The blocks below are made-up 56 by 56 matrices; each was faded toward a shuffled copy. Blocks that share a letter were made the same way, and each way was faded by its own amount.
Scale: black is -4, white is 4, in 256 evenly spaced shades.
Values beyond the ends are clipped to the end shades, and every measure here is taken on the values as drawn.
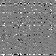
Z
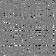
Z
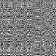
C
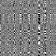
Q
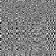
C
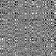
C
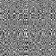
C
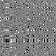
Z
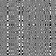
Q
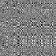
C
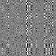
Q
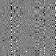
Q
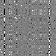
Q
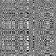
C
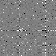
Z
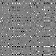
Z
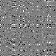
Z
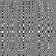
Q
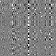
Q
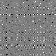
Z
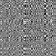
C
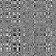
Q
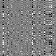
Q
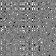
Z
